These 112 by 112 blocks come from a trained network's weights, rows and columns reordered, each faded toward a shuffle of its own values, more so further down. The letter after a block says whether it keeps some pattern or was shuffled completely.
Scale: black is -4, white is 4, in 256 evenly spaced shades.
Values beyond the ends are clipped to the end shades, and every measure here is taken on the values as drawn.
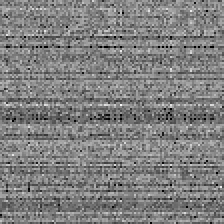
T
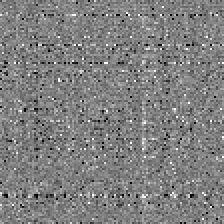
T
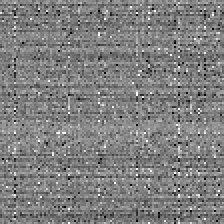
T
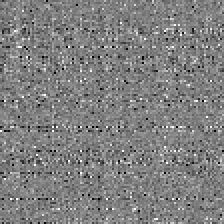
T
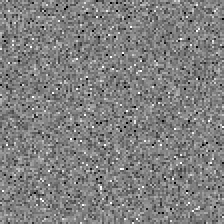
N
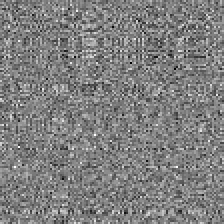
T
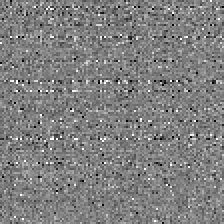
T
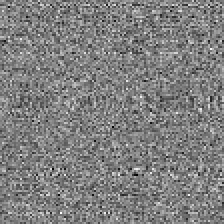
T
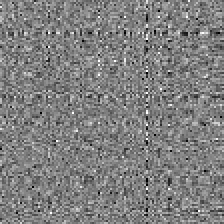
T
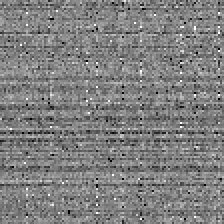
T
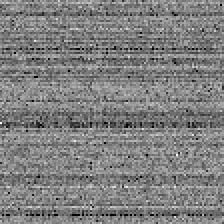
T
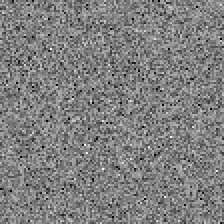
N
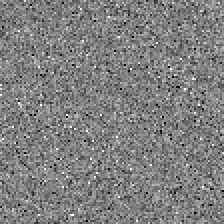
N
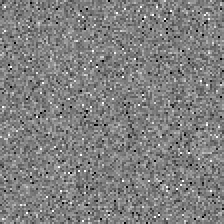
N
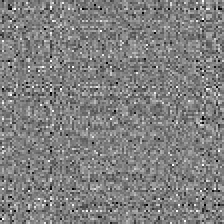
T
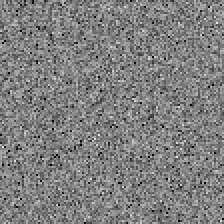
N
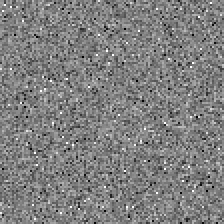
N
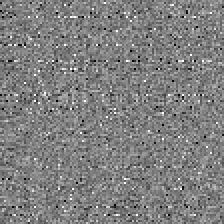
T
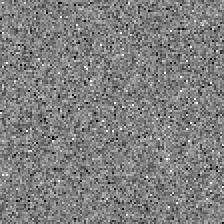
N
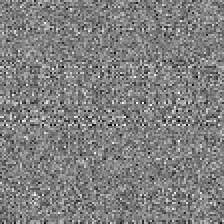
T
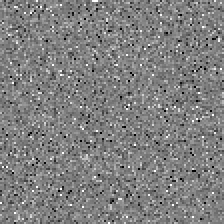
N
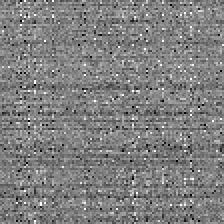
T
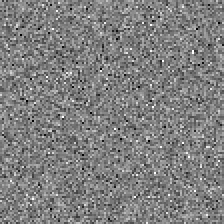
N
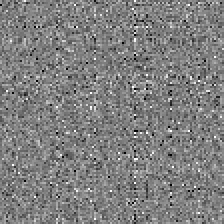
T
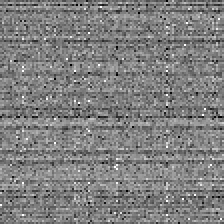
T
